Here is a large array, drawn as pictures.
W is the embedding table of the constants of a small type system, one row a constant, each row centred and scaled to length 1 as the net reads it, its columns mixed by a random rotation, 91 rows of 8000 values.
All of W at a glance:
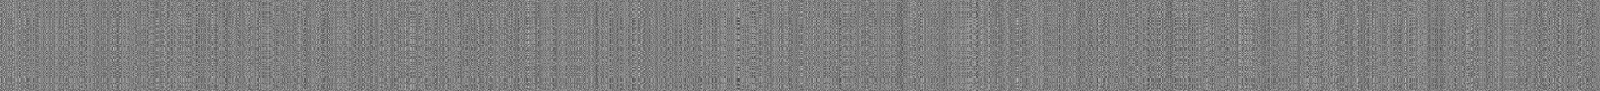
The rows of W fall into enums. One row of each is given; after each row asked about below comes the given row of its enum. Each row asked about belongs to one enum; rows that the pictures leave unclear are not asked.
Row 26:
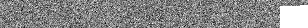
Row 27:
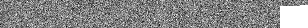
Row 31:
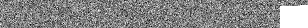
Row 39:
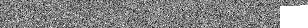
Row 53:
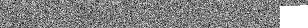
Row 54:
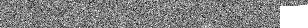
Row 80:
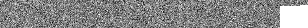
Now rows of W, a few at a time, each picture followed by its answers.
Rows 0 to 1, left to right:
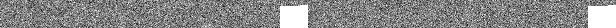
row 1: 27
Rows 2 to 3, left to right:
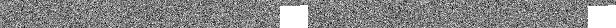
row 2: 26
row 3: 53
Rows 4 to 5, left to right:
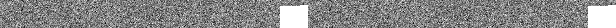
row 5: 26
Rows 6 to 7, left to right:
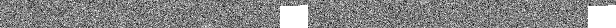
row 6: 54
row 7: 53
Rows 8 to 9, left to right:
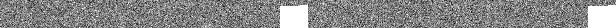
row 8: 54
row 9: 80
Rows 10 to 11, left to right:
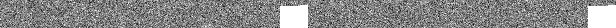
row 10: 54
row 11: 53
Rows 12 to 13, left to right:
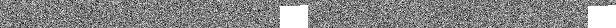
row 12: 53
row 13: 26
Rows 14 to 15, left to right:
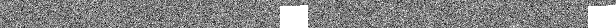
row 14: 26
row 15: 54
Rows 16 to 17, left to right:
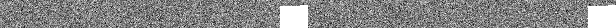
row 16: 26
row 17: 53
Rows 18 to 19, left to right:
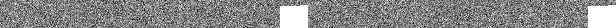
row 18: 80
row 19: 26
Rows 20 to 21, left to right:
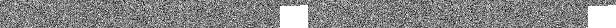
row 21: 80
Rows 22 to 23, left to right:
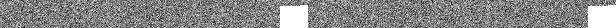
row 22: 26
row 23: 80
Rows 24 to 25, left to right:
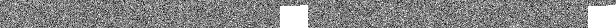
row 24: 80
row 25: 54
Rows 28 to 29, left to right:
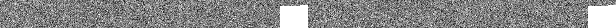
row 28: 80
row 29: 39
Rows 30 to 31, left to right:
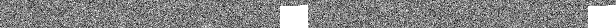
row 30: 54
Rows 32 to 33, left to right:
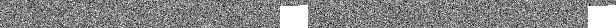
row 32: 54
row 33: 53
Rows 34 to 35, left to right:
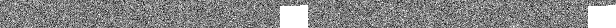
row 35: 54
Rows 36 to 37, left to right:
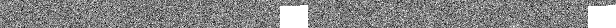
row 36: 26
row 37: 54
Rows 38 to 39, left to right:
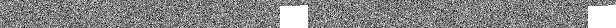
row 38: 26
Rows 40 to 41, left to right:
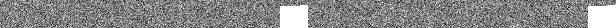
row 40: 80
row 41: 54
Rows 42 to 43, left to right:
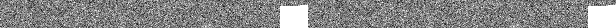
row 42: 54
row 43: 54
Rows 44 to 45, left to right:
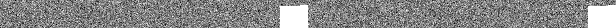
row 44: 53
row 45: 31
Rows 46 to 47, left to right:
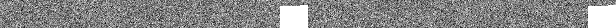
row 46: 26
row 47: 39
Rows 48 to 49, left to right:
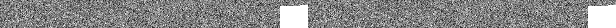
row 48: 39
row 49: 39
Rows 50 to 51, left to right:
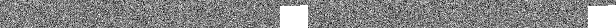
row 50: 80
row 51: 53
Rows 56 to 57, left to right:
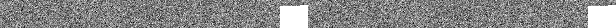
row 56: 26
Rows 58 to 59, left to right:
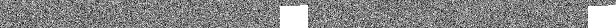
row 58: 53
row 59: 39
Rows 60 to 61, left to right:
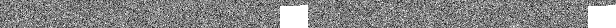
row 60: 39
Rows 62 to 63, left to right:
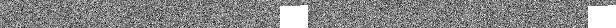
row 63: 27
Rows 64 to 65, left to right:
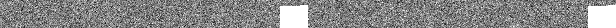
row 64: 26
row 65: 54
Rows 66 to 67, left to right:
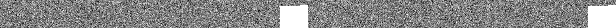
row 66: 53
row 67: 80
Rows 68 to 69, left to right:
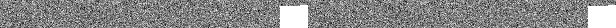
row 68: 53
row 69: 53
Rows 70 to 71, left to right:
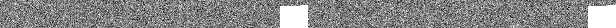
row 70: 80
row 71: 54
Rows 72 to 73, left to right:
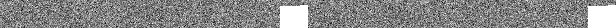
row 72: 26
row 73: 53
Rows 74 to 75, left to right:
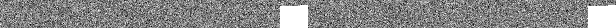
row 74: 31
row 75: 53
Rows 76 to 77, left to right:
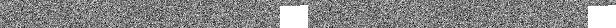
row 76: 26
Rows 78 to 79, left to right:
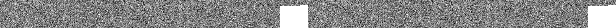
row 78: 80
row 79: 80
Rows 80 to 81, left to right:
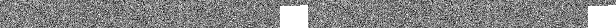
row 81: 80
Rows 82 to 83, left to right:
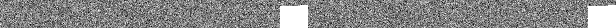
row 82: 31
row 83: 53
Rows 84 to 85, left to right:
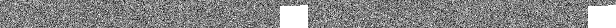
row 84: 80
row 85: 39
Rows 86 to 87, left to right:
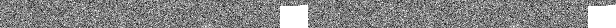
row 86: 54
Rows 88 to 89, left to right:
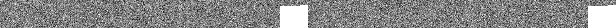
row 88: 80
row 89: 27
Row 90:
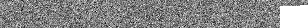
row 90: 26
